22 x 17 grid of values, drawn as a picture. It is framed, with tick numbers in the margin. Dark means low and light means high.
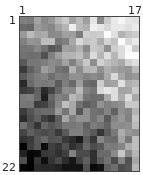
Neither half mirrors the other. The field climbs toward the top right. There are no regular stripes. The ninth with the lowest average is the bottom left. The top right is the ninth with the highest average.
